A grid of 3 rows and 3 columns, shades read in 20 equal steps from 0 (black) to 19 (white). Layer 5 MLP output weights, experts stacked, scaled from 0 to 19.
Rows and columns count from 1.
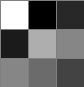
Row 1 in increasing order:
0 3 19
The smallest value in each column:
2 0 3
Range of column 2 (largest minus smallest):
13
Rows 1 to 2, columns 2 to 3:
0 3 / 13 10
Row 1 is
19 0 3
